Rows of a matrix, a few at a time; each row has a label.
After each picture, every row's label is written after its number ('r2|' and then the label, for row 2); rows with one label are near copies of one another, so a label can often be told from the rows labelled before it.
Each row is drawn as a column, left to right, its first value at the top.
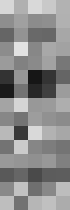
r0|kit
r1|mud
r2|kit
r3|kit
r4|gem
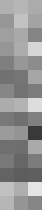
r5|gem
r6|gem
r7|mud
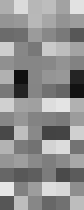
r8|mud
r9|kit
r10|gem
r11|mud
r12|mud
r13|kit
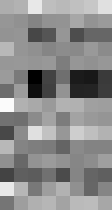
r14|mud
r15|gem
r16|kit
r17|kit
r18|gem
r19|kit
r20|kit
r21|kit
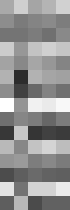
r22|mud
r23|kit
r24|mud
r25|mud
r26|mud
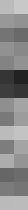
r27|kit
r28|kit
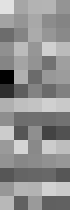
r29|kit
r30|mud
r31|gem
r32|mud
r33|mud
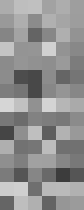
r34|mud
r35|gem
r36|kit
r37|mud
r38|gem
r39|gem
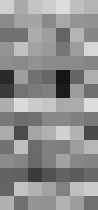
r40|kit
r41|mud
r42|gem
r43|gem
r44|kit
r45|gem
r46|mud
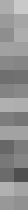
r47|gem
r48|gem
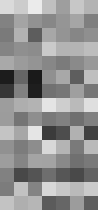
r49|kit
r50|gem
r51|kit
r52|mud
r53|mud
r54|gem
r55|mud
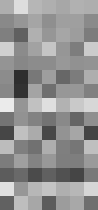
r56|mud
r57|kit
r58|gem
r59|mud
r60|gem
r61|gem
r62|mud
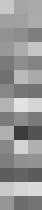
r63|gem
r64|mud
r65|mud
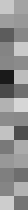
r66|kit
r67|mud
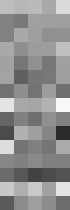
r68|mud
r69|gem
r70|gem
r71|gem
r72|mud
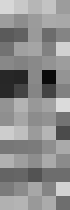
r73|kit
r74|kit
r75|gem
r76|kit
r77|mud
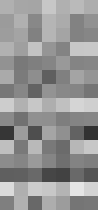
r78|mud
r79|gem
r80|mud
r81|gem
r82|gem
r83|mud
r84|mud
